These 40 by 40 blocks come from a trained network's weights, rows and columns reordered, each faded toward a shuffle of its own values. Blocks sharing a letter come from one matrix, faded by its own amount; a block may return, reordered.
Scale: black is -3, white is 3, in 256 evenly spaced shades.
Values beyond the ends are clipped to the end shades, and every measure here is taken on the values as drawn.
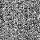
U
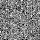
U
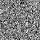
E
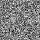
E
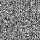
E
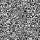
E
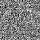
E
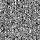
U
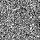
U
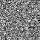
E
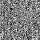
U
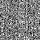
U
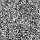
U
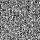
U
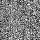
U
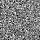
E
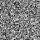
E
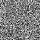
E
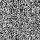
U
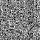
U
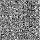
U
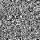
E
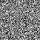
E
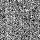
U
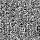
U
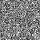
E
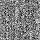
U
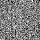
U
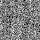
U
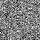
E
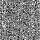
U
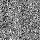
U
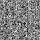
U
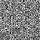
E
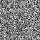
E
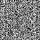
U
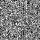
U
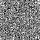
U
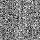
U
